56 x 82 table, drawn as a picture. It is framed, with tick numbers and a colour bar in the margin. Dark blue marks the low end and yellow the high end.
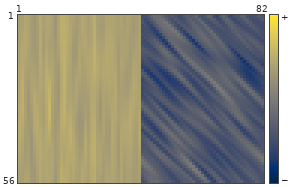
The table splits into one row of 2 panels. Panel 1,1: high, streaked downward, faint in contrast. Panel 1,2: low, slanting down to the right.
